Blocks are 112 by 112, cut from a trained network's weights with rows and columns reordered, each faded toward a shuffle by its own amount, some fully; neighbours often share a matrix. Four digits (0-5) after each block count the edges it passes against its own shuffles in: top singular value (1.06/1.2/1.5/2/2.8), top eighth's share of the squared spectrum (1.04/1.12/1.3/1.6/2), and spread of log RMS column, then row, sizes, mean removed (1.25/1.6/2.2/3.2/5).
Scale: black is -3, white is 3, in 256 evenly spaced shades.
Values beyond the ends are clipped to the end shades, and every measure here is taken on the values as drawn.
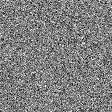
1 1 0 0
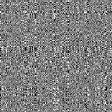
4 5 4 3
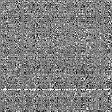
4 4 4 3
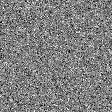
0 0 0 0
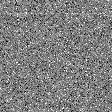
0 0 0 0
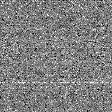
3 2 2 1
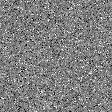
0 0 0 0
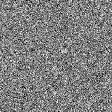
3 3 0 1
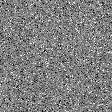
0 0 0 0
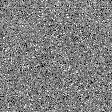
0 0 0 0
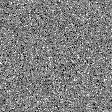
1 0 0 0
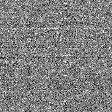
2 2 2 1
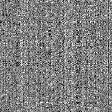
3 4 2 3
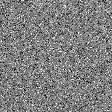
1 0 0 0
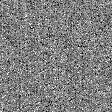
1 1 0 0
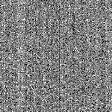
3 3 1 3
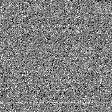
2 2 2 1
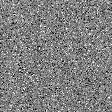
1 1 0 0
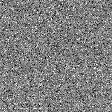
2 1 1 0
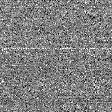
3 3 2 1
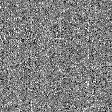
2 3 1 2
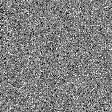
1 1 0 0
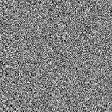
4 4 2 1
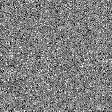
2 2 0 2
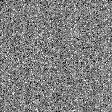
2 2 0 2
